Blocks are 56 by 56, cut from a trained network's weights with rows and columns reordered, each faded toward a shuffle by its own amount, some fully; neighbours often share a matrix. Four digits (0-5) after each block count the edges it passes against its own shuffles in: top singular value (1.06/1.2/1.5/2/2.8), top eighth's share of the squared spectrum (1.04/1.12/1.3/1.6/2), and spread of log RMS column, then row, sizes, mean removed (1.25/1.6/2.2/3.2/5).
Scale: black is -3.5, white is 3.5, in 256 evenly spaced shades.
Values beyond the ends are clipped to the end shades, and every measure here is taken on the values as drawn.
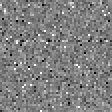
1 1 0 0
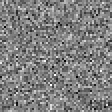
2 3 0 0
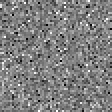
0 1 0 0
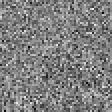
2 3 1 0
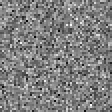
0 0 0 0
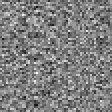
4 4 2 1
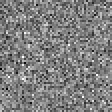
2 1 0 0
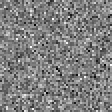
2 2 0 0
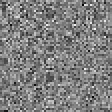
4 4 2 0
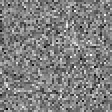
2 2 1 0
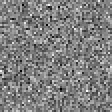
2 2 0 0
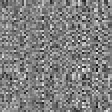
4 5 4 1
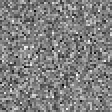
2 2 0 0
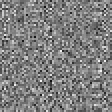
3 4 2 1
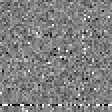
3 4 0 2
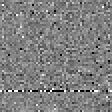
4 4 0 2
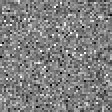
0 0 0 0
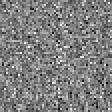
3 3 1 1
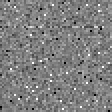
1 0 0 0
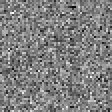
2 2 0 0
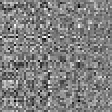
4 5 3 2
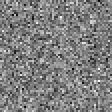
2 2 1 0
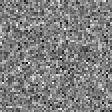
2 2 0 0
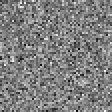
2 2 0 0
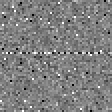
3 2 0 1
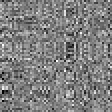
4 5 3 2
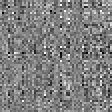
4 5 3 2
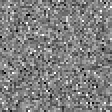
0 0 0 0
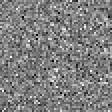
0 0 0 0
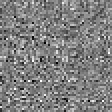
3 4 2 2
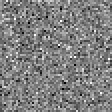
0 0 0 0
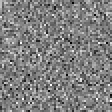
2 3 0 1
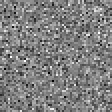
0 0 0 0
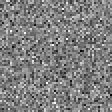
2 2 0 0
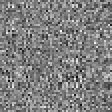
4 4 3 2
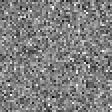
2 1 0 0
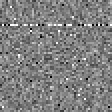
3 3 0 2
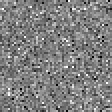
2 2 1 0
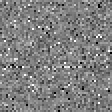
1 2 0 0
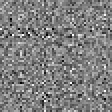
3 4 2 2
